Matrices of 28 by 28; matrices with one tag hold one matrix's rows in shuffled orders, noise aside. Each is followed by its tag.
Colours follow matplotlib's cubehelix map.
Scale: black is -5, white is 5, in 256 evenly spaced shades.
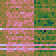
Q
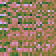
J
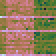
Q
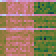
Q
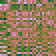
J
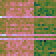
Q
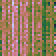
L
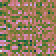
J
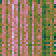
L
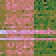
Q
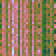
L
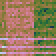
Q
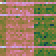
Q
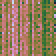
L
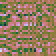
J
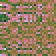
J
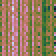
L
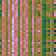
L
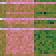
Q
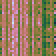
L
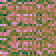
J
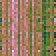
L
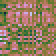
J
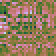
J
